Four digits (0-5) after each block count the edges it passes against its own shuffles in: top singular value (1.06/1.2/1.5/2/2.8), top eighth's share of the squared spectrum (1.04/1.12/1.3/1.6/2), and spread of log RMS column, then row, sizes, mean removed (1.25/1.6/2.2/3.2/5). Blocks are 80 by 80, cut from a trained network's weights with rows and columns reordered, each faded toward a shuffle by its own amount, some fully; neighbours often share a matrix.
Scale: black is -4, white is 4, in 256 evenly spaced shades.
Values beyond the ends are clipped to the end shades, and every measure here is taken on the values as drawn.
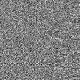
3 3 0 1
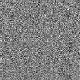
3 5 2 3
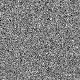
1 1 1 0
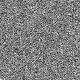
0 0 0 0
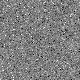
0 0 0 0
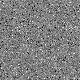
0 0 0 0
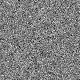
0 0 0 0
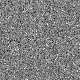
0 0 0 0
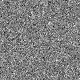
0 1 0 0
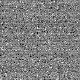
2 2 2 1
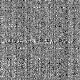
3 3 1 3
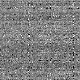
3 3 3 1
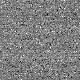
2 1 1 0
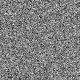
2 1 0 0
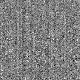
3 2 0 2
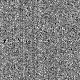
2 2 0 1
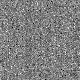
1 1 0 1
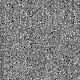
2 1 0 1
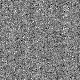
1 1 0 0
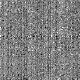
3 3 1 3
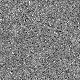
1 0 0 0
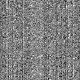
3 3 1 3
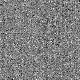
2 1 0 1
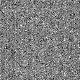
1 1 0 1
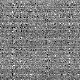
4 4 3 2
